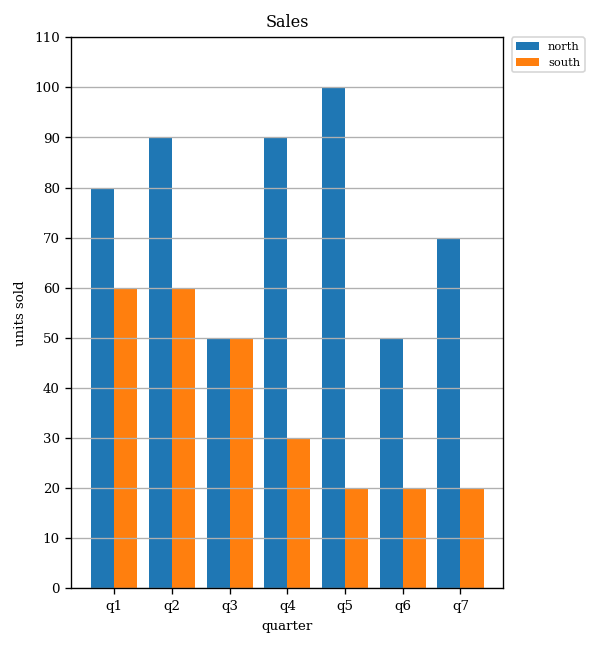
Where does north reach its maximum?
q5
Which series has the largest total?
north
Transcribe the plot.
Title: Sales
x-axis: quarter, ticks q1 q2 q3 q4 q5 q6 q7
y-axis: units sold, ticks 0 10 20 30 40 50 60 70 80 90 100 110
Legend: north, south
Values:
north: 80 90 50 90 100 50 70
south: 60 60 50 30 20 20 20
